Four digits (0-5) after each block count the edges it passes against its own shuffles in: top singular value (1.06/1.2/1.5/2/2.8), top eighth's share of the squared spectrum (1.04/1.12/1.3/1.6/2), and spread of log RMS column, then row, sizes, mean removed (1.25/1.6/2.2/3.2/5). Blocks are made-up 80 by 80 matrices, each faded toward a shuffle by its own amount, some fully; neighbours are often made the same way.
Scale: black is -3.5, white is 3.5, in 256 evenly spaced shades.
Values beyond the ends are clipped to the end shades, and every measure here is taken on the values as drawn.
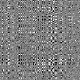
5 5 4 3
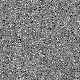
2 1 0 0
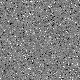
2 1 0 0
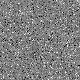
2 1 0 0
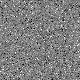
1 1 0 0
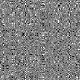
4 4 3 2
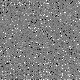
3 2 0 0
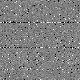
4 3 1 2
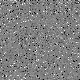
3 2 0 1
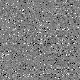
3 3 0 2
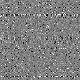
4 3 1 2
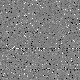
3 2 0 1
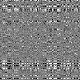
5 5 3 4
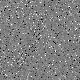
0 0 0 0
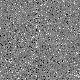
2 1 1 0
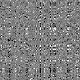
5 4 3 2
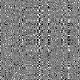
5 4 3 3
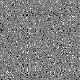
4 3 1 1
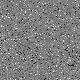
0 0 0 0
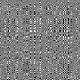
5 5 4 3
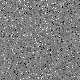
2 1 0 0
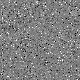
2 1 0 0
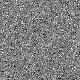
0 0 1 0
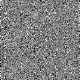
1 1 3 0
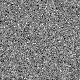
0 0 0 0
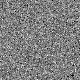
0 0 0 0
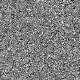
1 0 2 0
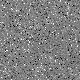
0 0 0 0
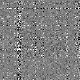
2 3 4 3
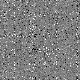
2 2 2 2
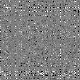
2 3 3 3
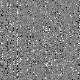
2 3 3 2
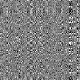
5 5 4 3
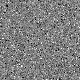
1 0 0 0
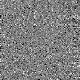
3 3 1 1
